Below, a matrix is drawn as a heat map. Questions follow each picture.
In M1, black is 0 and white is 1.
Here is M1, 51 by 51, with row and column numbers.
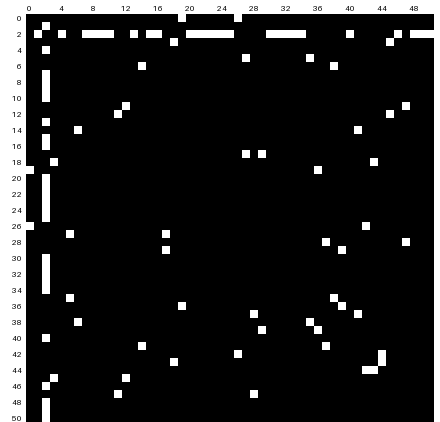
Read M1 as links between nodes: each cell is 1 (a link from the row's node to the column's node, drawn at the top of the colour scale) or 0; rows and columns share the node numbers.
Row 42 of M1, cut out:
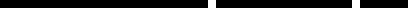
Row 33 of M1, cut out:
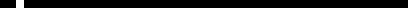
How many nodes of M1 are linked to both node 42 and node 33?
0
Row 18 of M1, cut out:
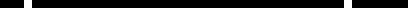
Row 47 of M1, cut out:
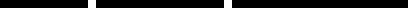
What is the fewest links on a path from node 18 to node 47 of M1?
5
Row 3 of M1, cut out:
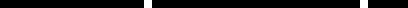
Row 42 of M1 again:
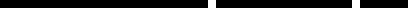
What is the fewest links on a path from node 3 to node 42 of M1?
4
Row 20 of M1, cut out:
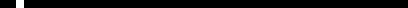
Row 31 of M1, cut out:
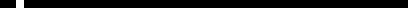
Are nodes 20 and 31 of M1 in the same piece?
yes
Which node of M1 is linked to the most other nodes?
node 2
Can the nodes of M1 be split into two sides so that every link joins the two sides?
no
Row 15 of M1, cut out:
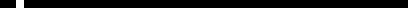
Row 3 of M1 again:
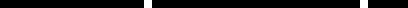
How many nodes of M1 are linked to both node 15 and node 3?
0
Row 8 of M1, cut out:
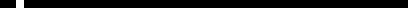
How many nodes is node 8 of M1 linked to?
1
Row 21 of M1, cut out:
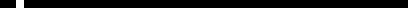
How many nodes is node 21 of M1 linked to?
1
